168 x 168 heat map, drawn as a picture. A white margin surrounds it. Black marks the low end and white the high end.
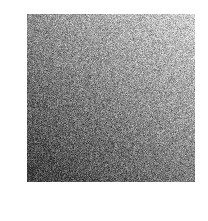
Grain: fine. Stripes: none. Ninth with the highest average: top right. Histogram: bell-shaped. Slope: up to the top right.
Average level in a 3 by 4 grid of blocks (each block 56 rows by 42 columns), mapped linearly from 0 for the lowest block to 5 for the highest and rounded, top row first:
3345 / 1234 / 0122
